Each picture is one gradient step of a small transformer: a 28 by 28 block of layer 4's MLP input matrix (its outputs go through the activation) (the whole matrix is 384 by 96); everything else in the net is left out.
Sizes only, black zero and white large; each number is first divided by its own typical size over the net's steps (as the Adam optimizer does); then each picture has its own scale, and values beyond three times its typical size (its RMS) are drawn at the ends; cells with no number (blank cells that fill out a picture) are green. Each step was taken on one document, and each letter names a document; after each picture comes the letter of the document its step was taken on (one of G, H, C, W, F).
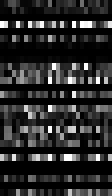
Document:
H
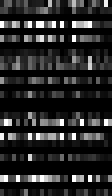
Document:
H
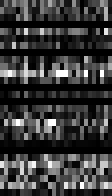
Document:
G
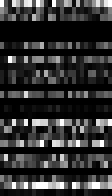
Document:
G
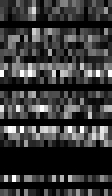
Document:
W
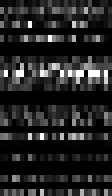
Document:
H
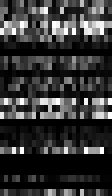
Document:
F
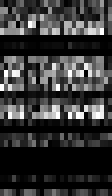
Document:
F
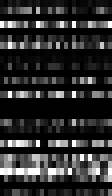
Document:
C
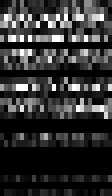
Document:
F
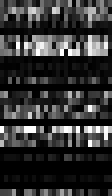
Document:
W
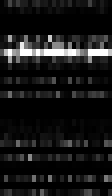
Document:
C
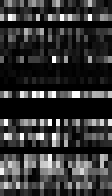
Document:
G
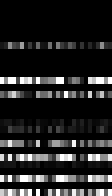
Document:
C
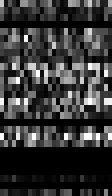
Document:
W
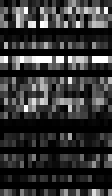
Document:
F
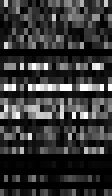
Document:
F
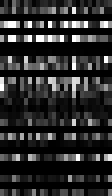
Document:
H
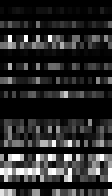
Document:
C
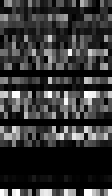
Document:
W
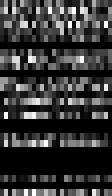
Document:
F
